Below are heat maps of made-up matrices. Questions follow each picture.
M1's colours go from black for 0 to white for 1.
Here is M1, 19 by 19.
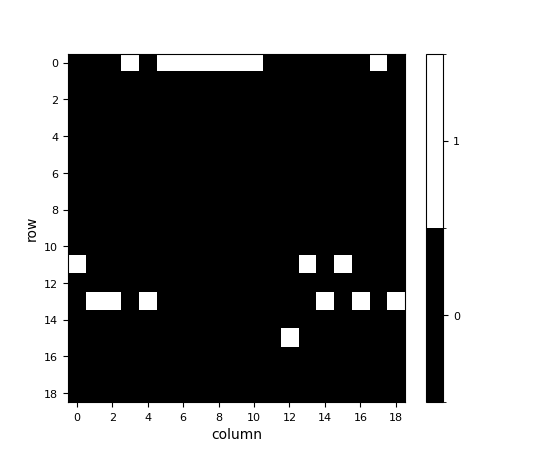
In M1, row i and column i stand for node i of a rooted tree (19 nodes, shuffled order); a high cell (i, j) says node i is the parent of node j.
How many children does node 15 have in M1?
1
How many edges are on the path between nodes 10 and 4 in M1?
4
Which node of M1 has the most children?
0
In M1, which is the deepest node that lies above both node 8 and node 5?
0
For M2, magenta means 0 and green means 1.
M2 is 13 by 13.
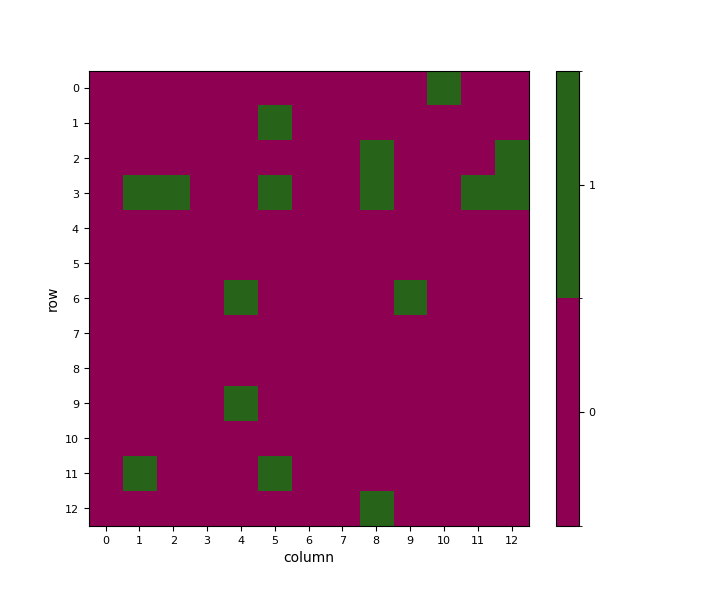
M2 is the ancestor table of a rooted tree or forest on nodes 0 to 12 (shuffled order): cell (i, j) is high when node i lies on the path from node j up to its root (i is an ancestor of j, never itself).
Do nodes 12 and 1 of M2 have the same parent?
no
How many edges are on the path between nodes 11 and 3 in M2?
1
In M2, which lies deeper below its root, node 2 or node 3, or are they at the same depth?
node 2
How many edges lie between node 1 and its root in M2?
2
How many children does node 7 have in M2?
0
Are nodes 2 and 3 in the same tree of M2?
yes
